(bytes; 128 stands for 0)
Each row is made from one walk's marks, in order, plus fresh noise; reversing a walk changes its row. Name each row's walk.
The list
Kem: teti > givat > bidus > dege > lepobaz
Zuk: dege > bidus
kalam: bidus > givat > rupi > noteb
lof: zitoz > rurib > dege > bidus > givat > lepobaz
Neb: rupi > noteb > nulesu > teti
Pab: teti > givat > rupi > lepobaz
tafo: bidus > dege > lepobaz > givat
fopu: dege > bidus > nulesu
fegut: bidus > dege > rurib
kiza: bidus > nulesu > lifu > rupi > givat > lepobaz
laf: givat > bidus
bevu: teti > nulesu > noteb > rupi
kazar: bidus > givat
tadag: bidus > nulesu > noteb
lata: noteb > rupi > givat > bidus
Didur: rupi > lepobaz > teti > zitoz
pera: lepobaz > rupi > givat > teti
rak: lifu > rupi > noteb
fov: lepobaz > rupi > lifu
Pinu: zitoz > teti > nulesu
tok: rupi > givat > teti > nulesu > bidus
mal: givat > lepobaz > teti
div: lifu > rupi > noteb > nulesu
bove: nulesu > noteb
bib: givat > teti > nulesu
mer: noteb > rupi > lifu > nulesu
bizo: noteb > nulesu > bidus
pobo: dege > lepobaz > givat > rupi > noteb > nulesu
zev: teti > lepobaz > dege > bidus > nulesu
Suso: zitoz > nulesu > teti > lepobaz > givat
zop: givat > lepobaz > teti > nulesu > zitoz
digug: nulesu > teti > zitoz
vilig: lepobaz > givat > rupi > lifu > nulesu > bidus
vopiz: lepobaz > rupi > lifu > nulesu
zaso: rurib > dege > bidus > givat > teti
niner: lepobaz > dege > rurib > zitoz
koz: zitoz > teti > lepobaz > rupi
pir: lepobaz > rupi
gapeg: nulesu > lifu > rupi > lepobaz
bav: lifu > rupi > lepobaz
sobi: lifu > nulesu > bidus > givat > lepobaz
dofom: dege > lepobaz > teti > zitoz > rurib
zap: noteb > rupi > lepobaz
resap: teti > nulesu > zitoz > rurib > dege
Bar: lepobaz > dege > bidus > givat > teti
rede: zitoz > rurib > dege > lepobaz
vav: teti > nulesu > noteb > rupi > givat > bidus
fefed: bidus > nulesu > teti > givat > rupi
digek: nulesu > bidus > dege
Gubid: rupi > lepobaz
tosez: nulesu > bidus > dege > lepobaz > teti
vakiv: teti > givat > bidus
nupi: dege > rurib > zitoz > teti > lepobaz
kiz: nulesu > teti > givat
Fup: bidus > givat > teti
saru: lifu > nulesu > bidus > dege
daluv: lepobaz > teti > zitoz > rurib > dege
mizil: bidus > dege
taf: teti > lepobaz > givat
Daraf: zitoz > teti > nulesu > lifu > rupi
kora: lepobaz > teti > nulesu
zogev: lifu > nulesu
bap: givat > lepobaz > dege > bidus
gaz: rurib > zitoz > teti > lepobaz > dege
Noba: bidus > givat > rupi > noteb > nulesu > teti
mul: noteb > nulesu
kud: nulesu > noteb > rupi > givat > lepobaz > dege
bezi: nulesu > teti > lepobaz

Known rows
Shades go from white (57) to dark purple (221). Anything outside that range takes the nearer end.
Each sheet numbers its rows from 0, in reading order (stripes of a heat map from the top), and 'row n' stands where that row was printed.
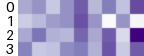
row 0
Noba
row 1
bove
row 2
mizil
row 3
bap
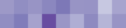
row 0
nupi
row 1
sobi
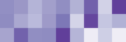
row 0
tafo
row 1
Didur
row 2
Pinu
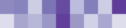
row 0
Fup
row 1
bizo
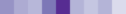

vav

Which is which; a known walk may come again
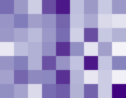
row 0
vakiv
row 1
koz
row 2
Didur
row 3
mul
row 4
bav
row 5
Pinu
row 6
laf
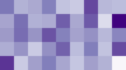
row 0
vopiz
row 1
mizil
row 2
saru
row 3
Noba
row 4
kora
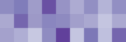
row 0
sobi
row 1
lof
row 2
tok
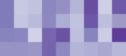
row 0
bap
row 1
vilig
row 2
Fup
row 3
gapeg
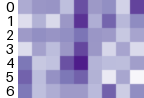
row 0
fopu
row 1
lata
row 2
nupi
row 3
bizo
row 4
bib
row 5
bezi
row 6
Bar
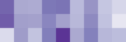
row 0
zev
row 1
daluv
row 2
mer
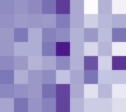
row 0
digug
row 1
tosez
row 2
kiza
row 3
bevu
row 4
tafo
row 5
niner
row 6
resap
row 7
Daraf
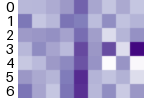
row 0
kud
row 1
zop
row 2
digek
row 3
Zuk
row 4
bove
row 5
vav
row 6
Kem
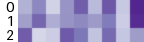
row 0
kalam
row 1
fegut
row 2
mal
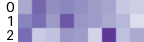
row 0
rede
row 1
gaz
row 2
pera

